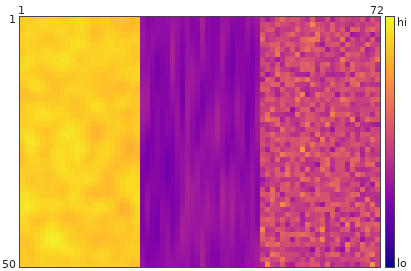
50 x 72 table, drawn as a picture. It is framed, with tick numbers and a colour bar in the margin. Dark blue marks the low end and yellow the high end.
It is made of 1 by 3 panels. Panel 1,1: very high, blotchy, faint in contrast. Panel 1,2: low, streaked downward, faint in contrast. Panel 1,3: middling, fine-grained.
